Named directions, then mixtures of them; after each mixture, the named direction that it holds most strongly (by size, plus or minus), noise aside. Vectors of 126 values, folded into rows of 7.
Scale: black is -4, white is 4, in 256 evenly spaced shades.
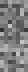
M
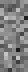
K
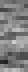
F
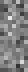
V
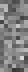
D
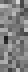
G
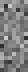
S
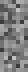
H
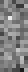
V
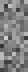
S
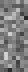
K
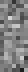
D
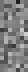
G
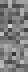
M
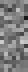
K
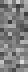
M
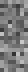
M
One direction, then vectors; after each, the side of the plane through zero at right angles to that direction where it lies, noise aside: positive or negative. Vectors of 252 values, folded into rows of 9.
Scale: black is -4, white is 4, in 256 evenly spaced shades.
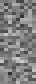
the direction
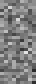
negative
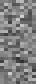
negative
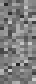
positive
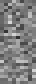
positive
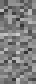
positive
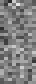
positive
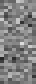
negative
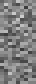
negative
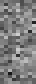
positive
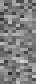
positive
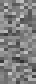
negative
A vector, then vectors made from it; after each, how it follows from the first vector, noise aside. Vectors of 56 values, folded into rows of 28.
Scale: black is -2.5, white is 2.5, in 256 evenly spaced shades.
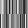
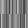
shrunk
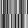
reversed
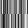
reversed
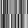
reversed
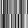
reversed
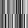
wrapped around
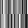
wrapped around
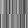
shrunk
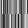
reversed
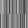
shrunk
